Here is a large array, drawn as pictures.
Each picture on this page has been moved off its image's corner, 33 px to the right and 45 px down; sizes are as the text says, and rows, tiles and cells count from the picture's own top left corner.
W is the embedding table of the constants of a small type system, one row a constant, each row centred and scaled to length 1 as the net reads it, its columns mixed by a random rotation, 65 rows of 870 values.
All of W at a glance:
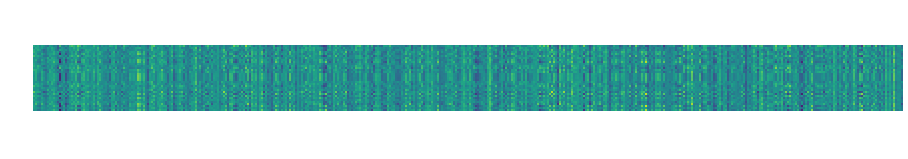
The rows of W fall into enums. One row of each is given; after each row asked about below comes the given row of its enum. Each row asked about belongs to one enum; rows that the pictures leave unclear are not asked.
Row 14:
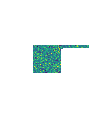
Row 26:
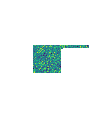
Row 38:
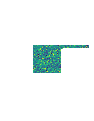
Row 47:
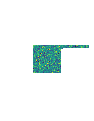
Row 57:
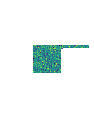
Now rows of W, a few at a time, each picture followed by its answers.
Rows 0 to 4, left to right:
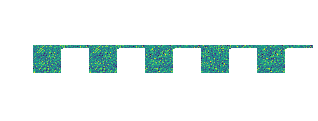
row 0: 26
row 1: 26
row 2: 38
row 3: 57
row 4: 38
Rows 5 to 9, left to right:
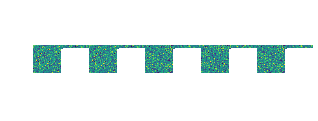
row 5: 47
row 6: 47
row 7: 14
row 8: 57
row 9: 14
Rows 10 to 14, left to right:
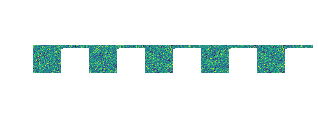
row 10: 47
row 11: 26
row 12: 14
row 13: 38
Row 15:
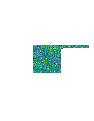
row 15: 57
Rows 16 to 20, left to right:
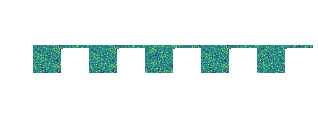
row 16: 14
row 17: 14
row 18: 26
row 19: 14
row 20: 47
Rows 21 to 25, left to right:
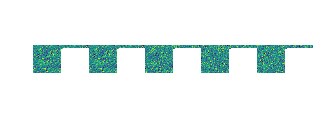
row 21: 38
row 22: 38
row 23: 26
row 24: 57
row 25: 47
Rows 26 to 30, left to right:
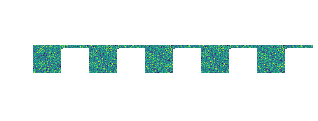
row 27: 57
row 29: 57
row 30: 14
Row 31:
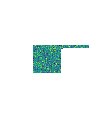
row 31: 57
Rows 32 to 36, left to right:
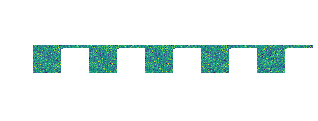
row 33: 57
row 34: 57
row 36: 38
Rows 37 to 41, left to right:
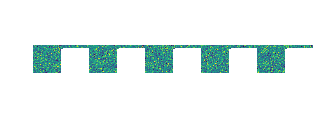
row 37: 14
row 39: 57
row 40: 47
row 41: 26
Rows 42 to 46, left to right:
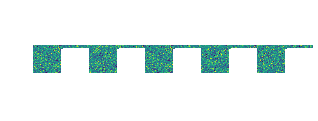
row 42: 14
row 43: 26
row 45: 38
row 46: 47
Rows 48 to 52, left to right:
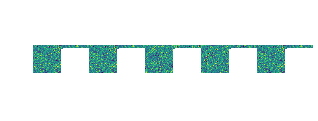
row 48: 14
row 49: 14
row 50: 26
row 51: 47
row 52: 14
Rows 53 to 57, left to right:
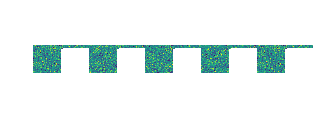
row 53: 57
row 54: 26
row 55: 14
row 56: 38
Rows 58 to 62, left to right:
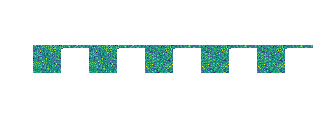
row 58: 57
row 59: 57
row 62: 14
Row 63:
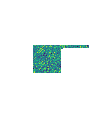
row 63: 26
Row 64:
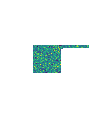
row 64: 14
